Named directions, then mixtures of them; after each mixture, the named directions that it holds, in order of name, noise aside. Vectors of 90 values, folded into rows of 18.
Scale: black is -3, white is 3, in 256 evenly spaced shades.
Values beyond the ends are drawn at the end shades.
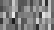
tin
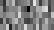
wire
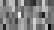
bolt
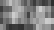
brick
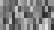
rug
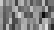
bolt, rug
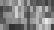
brick, rug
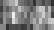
brick, rug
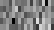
rug, tin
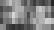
brick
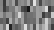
rug, wire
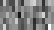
bolt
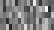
rug, wire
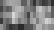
brick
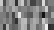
bolt, rug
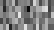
wire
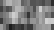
brick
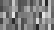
tin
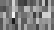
tin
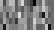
bolt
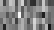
bolt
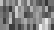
brick, rug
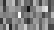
bolt, wire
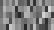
rug, wire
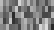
rug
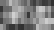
brick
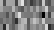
bolt, rug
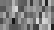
rug, tin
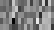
rug, tin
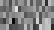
rug, tin
